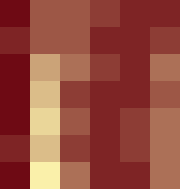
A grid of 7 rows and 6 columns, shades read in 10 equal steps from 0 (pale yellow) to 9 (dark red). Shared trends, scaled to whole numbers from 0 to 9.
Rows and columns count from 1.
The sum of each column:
61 20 42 54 54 41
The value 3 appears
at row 3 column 2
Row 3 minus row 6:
1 1 -2 -1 1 0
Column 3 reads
6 6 5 7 6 7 5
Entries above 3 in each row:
6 6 5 5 5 5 5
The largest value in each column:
9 6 7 8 8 8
